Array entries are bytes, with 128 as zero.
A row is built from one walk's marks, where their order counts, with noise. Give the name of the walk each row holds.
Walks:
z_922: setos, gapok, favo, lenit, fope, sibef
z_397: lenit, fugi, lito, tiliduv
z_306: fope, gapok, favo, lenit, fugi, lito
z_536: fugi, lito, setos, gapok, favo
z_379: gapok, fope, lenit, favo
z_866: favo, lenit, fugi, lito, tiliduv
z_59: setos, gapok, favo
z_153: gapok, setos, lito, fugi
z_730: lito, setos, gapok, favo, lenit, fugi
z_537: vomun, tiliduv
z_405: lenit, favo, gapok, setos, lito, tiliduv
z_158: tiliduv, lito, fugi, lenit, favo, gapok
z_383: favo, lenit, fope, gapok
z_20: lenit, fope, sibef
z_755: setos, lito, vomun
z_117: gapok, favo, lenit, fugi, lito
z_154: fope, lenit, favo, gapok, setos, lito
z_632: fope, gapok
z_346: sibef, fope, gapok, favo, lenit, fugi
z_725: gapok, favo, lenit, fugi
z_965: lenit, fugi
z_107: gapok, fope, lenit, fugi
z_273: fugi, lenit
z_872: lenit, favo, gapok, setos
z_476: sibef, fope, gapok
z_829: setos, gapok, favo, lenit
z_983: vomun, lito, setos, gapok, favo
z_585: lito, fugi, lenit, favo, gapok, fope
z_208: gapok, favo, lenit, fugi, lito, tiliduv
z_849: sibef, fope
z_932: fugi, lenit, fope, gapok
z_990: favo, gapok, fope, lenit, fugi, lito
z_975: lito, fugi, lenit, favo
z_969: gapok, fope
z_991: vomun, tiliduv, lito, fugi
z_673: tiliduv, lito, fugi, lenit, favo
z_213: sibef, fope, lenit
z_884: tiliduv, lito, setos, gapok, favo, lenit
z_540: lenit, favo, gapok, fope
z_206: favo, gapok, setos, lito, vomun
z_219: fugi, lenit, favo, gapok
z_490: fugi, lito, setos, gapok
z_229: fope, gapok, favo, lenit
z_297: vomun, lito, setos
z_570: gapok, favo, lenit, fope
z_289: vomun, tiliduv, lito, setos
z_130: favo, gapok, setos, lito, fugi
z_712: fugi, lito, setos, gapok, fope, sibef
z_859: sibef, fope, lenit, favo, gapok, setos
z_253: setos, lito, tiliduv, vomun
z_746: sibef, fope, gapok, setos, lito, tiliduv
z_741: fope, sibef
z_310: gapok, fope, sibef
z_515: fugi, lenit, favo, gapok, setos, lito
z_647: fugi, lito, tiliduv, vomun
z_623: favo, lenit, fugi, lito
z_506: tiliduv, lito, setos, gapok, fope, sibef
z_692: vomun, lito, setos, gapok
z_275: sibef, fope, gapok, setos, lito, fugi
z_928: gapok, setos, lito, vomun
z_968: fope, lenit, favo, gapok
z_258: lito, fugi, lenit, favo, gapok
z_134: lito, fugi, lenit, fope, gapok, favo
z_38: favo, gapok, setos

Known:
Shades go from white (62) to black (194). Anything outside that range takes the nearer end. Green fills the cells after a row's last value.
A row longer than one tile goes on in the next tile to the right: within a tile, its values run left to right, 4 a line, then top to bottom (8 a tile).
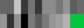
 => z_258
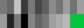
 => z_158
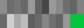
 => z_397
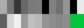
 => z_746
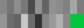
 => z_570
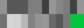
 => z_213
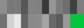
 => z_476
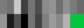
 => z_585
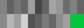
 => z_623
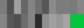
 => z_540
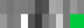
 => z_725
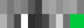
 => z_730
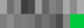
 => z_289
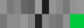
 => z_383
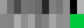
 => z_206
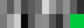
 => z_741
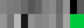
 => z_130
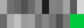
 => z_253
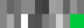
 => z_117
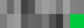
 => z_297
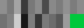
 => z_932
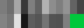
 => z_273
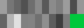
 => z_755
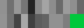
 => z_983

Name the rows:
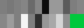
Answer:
z_229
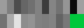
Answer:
z_928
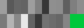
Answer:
z_107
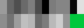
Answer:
z_405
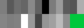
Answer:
z_968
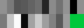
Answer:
z_275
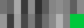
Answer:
z_219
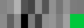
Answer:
z_134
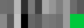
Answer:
z_975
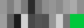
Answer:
z_884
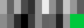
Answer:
z_506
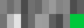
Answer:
z_849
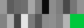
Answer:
z_990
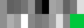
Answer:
z_346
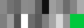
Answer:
z_208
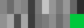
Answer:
z_536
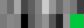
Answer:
z_310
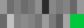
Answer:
z_647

